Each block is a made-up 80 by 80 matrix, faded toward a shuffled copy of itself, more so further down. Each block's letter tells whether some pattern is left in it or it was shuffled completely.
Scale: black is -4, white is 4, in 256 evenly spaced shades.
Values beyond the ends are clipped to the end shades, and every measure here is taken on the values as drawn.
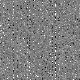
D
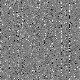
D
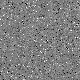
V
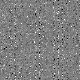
D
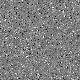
V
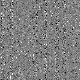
D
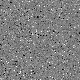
V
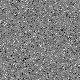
V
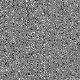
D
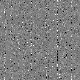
D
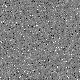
V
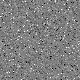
V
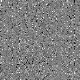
D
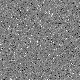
V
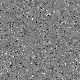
V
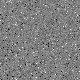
V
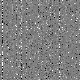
D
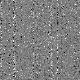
D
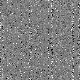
D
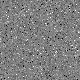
V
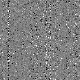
D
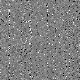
D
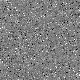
V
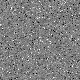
V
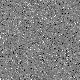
V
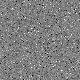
V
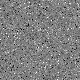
V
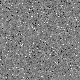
V
